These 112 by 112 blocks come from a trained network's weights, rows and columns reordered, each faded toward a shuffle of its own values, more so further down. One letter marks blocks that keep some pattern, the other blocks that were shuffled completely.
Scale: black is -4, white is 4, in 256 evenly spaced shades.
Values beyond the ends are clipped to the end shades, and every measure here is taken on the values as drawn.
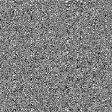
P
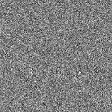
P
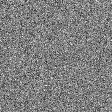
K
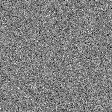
K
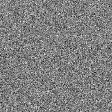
P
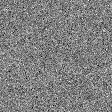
K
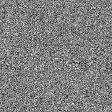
P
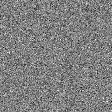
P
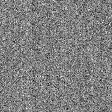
P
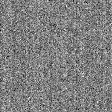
P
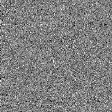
P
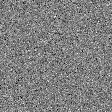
K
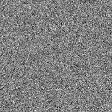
P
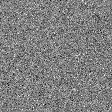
K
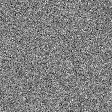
K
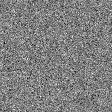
K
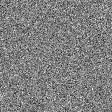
K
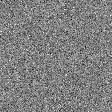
K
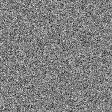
K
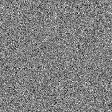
P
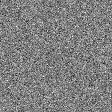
K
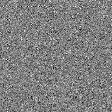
P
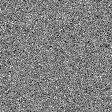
K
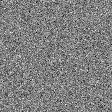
K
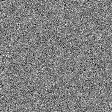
K
